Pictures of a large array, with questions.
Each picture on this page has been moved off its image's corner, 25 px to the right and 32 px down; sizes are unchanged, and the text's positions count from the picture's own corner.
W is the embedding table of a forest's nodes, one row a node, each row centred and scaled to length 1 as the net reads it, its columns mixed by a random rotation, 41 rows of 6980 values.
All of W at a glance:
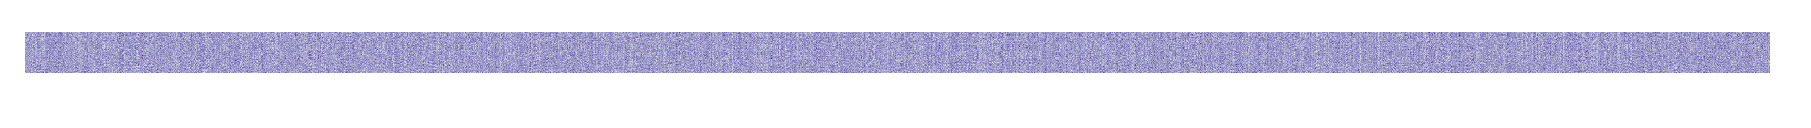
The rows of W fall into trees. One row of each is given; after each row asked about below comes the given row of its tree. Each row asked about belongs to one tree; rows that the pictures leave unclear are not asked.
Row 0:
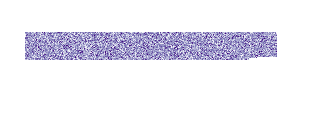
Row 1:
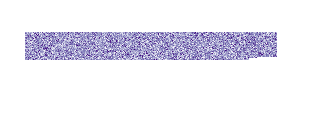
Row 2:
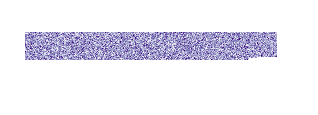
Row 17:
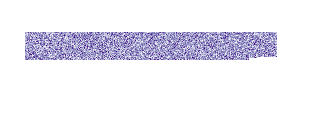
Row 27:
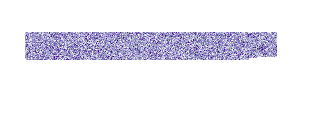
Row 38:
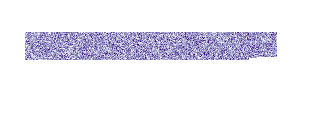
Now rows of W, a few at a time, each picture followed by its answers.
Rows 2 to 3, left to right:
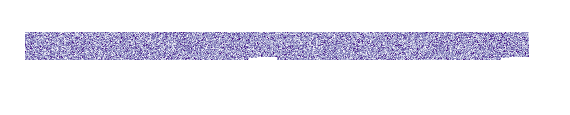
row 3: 2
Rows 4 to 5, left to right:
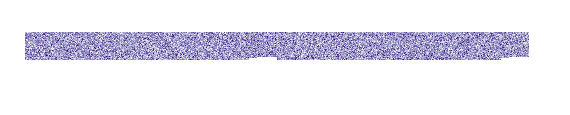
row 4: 1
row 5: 17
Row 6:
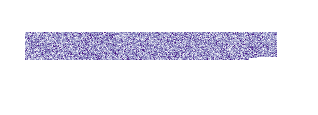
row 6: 38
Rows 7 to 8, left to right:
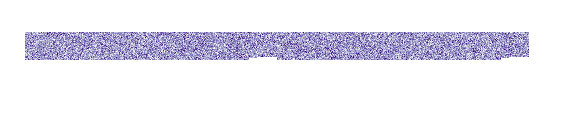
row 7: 2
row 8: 38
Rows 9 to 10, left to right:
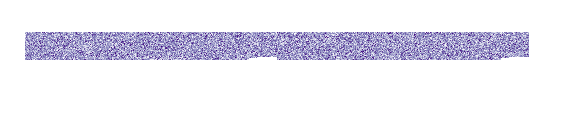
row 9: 0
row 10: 27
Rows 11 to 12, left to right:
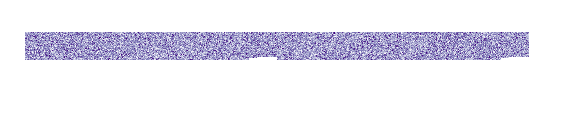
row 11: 1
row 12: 2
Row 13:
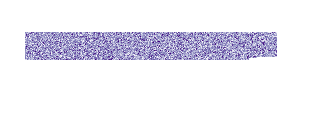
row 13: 27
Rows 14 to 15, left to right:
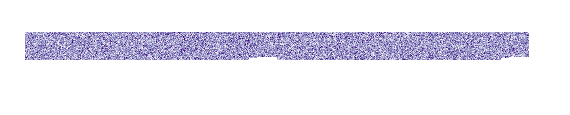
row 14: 2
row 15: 27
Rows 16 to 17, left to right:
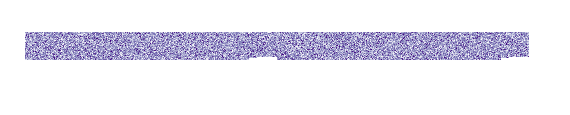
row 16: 27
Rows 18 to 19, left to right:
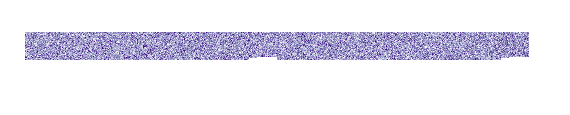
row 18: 2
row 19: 1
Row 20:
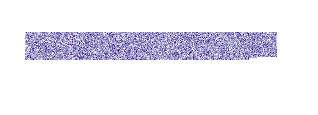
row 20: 38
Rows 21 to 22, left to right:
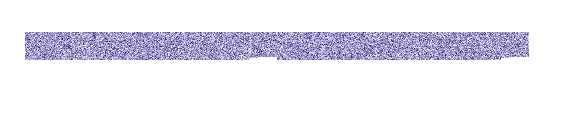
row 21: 0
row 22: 38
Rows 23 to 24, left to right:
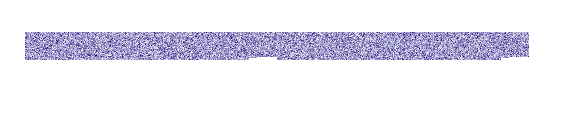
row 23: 1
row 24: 17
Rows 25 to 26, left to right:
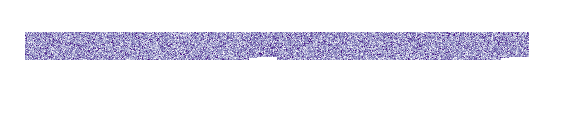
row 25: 1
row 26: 1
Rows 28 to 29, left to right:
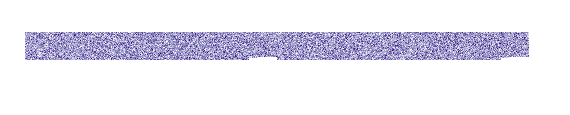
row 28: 17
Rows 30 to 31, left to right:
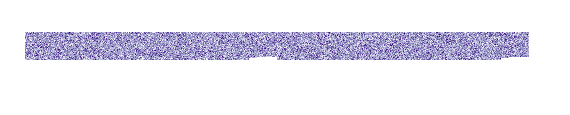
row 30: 27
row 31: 38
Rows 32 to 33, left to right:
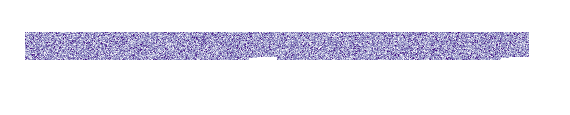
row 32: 2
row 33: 2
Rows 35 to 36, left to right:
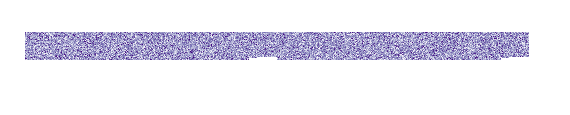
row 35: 17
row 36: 2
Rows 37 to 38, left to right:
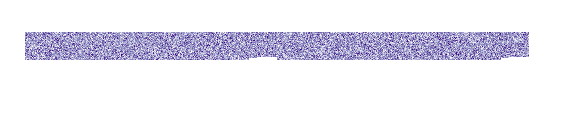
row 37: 1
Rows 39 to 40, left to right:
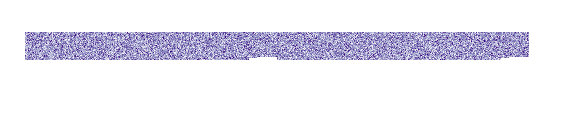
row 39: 17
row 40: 1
